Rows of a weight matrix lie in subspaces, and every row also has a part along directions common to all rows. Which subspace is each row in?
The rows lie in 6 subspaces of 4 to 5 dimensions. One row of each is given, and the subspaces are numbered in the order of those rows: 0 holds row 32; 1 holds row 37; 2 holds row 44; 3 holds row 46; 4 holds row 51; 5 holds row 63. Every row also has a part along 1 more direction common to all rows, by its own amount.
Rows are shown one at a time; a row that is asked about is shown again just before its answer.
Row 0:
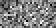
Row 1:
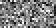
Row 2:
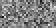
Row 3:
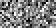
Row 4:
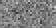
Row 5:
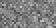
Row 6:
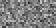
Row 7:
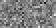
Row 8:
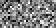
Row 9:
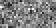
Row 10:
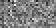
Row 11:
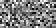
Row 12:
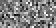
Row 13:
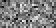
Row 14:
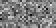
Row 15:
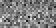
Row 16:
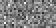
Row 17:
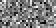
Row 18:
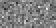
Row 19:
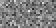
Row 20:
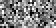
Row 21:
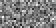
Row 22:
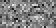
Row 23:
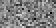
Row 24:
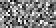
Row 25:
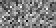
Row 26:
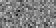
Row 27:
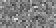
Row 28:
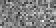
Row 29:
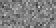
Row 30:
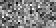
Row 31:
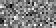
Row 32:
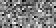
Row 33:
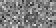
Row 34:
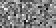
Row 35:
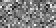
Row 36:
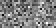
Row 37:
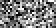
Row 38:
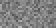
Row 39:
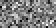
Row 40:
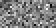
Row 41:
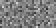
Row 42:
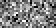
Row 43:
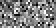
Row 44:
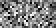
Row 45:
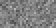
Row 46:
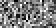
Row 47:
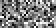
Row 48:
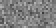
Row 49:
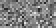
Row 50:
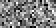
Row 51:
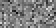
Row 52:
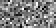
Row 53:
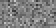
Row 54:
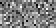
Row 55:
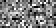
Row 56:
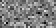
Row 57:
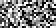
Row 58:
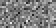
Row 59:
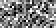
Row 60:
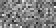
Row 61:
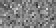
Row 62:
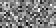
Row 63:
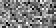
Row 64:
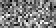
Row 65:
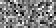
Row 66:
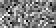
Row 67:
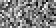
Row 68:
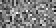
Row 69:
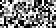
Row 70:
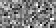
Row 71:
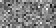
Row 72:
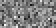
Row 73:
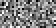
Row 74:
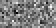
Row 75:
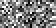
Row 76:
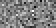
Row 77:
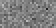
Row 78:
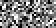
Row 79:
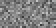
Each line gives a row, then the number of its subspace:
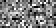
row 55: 2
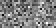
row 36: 0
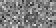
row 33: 3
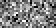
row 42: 2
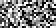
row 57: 1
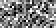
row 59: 2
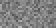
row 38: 5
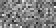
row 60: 0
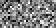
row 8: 5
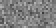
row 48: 3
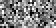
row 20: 3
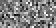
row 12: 0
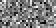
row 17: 2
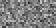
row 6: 5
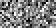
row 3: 1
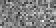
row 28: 1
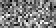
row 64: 0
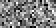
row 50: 1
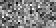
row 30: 3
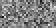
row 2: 0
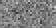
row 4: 4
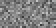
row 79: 1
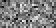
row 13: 2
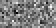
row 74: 4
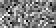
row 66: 4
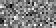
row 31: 3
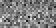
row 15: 0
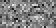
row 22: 2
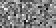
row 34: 3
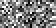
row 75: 1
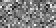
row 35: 5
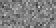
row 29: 0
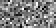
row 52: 1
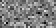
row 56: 2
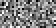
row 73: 1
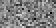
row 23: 1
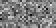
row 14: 2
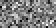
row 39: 5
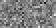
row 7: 2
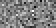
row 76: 1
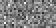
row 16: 3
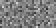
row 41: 5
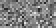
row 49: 2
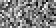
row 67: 1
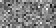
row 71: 5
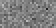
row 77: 4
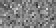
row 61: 0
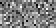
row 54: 4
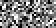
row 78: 5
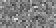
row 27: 2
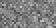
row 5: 2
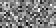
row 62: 5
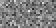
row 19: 5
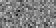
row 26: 5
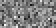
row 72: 3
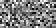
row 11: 5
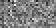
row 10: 4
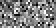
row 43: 0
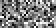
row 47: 0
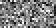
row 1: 4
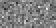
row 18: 3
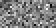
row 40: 5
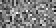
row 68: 4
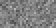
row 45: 5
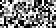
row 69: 3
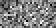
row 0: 4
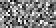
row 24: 4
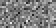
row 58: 1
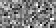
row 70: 0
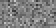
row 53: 4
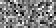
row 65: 4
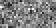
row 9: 3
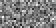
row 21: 0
